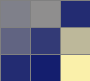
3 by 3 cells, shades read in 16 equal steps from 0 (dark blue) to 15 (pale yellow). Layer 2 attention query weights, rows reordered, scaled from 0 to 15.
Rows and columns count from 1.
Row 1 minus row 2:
2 6 -10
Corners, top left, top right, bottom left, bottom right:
7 1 1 15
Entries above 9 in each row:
0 1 1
